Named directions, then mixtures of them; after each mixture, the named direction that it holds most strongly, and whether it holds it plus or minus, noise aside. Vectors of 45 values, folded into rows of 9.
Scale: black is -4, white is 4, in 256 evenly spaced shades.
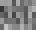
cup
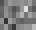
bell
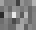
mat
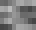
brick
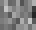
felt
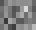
bell, plus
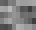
brick, plus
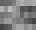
brick, plus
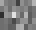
mat, plus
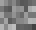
bell, minus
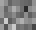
bell, minus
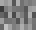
cup, plus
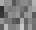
cup, plus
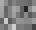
bell, minus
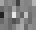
mat, plus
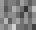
bell, minus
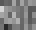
cup, minus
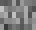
cup, minus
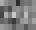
mat, plus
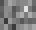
bell, plus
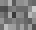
cup, plus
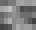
brick, plus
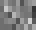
felt, plus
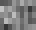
brick, plus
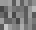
cup, plus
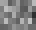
felt, plus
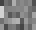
cup, minus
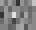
mat, plus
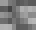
brick, minus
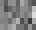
felt, minus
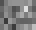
bell, plus
